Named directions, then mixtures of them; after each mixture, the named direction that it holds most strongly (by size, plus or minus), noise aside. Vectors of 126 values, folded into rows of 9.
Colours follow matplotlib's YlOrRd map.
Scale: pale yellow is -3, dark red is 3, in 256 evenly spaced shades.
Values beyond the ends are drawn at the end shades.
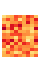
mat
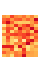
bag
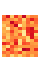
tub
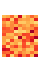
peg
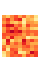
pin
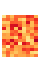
mat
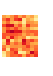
pin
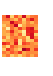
tub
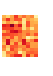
pin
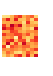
mat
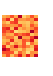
peg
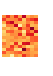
tub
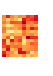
pin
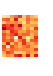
mat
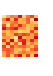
peg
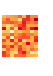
pin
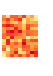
pin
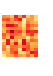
pin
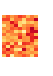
tub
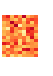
tub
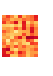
pin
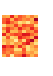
bag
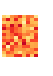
mat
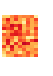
mat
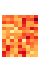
pin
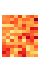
pin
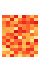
peg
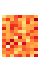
mat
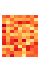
bag
